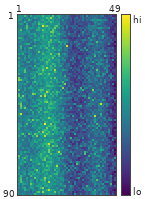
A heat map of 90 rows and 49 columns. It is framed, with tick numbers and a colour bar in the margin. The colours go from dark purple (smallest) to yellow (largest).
Values rise toward the left. The values follow a bell shape. Upright stripes repeat 2 times across the table. Overall the values sit about 40% of the way up the scale.
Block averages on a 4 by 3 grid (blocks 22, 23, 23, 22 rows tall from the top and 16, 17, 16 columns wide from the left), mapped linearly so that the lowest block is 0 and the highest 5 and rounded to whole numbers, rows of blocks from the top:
5 2 0
5 2 0
5 2 0
5 2 0
